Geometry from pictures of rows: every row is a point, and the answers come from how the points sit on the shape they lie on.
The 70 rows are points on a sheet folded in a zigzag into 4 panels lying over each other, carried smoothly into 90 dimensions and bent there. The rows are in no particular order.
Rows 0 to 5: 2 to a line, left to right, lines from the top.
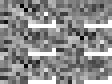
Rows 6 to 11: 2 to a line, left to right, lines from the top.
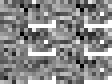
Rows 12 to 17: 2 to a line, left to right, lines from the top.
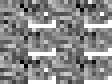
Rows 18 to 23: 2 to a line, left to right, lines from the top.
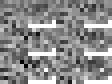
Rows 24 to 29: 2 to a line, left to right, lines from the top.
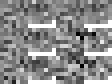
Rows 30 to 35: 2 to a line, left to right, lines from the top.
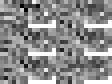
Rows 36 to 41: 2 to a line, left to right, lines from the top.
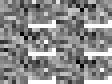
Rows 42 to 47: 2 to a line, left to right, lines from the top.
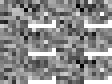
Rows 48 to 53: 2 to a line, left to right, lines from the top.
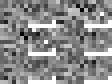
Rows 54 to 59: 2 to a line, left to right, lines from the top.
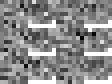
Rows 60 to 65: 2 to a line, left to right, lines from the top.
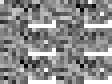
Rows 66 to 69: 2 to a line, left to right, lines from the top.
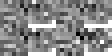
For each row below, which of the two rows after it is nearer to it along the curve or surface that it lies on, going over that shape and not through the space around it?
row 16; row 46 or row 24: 24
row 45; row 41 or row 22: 41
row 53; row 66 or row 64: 66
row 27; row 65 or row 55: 55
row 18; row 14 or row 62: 62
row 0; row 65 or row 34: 34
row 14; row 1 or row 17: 17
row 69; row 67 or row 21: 21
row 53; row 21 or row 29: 29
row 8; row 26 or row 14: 26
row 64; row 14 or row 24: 24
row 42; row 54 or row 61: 54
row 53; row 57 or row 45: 45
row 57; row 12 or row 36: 36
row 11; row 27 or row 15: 27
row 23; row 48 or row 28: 28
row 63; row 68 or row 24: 68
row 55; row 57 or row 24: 57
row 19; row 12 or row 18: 18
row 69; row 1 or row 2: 2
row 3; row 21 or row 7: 21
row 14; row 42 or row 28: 42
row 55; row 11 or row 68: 68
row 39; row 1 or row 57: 1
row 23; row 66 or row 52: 52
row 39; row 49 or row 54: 49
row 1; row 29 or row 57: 29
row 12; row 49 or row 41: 49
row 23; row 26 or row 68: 26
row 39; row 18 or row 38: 18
